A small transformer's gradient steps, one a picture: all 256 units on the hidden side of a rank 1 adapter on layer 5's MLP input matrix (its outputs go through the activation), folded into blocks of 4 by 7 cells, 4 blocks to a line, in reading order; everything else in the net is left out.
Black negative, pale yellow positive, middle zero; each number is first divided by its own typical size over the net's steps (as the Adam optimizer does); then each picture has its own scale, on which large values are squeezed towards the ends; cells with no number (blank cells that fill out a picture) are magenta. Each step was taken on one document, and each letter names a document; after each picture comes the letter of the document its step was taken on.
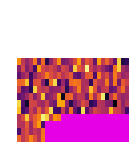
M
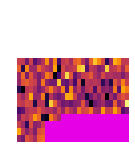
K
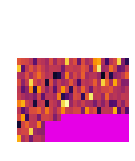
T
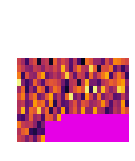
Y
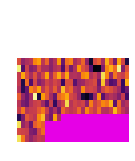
T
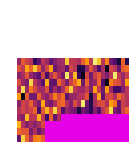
M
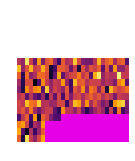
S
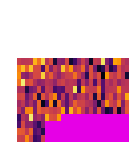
Y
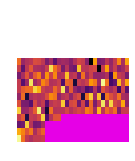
T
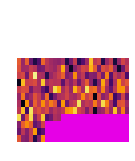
Y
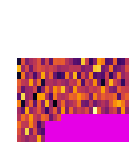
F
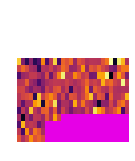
F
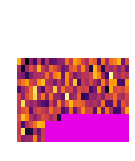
F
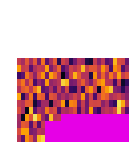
S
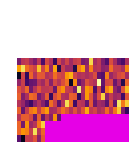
K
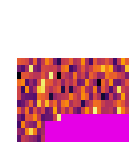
F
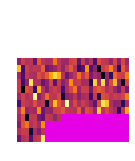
T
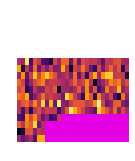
Y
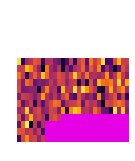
Y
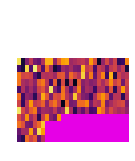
M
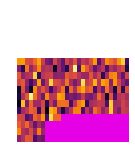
M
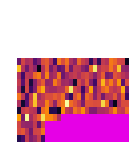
T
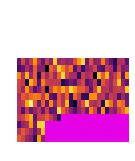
S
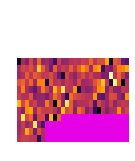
F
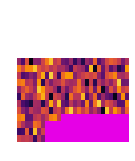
Y
